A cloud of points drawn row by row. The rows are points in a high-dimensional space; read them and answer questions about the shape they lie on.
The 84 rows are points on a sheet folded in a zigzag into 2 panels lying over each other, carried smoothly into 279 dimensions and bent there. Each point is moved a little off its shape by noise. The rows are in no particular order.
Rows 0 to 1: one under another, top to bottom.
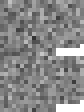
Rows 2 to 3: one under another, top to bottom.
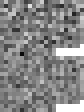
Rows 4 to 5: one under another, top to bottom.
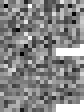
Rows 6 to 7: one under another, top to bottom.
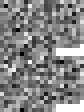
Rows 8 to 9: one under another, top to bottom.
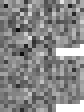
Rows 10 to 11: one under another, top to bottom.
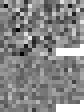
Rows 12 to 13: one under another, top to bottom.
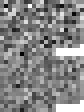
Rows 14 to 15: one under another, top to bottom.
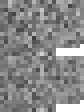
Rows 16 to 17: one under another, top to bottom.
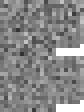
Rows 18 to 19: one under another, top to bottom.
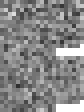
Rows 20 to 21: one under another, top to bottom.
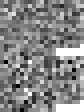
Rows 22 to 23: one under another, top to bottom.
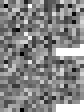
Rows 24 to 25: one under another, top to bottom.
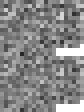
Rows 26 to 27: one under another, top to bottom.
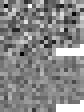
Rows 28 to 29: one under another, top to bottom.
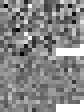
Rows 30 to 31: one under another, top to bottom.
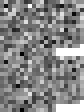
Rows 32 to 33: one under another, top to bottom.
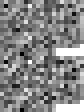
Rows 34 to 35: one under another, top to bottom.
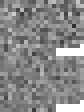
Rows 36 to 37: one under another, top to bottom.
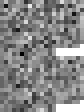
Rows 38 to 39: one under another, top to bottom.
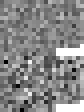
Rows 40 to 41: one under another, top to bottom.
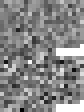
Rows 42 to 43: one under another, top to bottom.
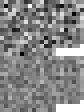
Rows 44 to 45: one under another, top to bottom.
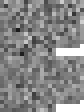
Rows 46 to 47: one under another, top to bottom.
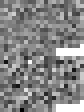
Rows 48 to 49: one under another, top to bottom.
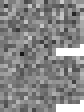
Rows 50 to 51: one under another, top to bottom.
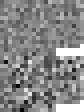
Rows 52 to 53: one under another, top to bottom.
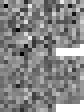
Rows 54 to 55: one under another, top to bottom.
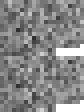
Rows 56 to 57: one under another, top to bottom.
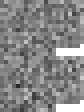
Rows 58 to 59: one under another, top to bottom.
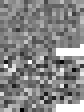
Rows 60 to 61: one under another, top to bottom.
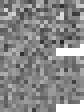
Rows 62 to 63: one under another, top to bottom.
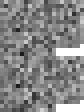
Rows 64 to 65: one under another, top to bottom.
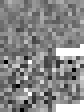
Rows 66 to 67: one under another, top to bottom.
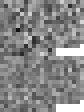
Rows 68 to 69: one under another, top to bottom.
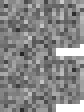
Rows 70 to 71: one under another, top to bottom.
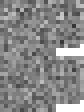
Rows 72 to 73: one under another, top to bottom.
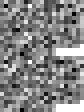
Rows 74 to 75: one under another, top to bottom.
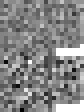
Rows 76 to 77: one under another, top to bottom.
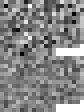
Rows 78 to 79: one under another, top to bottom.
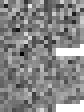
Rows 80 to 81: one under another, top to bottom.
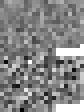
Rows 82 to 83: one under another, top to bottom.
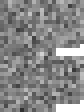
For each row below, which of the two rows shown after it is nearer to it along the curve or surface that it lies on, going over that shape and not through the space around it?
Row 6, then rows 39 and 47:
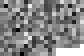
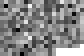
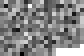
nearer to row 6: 47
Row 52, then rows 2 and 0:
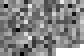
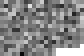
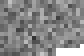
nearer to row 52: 2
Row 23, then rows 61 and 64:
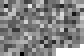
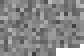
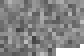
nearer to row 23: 61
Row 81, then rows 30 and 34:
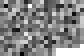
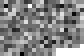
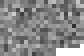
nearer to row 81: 30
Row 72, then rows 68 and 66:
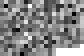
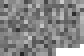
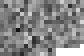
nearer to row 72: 68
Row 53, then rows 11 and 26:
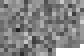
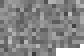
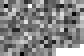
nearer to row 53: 11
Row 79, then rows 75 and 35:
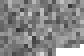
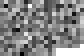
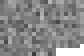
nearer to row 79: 35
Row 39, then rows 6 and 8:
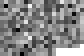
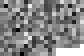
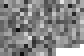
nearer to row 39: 8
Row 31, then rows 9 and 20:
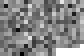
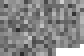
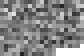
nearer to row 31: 9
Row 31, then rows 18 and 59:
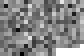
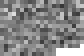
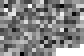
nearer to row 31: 59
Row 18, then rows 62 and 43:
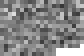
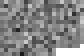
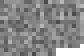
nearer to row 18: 62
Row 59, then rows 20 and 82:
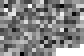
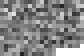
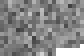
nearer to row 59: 20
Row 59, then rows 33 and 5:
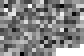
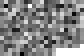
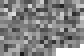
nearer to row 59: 33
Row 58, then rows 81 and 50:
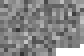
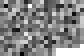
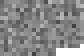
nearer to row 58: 81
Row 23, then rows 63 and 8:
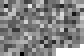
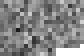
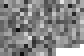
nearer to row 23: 8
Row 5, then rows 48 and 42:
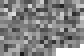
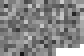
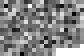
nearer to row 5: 42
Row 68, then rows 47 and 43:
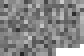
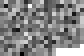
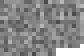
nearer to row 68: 43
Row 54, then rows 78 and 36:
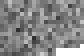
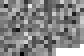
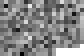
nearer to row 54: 78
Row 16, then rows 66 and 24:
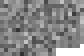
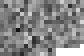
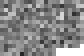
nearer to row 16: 66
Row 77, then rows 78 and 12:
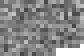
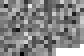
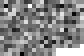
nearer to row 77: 78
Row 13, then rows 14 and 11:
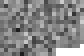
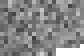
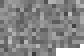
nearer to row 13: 11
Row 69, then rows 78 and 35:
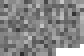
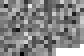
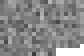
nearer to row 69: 35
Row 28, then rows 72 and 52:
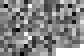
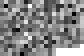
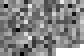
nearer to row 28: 72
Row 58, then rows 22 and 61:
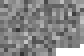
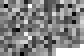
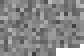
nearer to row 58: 22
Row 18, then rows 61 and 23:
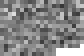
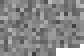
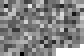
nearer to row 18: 23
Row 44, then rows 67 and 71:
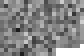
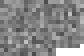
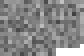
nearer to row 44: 67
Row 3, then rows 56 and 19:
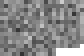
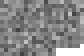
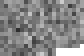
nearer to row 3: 19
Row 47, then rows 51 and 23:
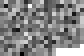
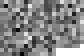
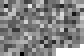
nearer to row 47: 51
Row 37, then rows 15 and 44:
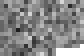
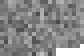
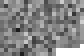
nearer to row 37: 15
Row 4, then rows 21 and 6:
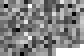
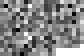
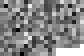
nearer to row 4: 21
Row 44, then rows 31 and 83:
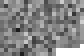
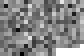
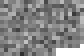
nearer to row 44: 83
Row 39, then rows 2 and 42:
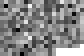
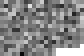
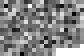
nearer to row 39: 42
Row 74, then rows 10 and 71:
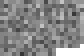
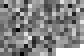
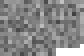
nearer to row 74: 71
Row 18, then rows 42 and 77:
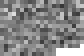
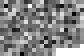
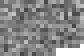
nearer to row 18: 77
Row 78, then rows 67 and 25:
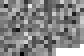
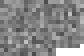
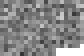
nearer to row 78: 67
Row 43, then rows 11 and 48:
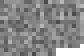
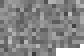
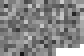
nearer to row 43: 48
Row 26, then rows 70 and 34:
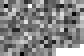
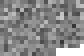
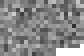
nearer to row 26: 70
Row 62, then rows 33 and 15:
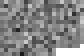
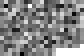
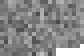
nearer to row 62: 33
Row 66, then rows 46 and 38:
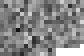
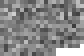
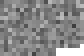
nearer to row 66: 46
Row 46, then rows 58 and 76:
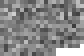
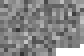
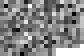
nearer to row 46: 58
